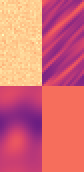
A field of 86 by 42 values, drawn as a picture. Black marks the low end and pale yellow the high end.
The table splits into 2 rows of 2 panels. Panel 1,1: very high, fine-grained, faint in contrast. Panel 1,2: middling, slanting up to the right. Panel 2,1: middling, smooth. Panel 2,2: high, flat.
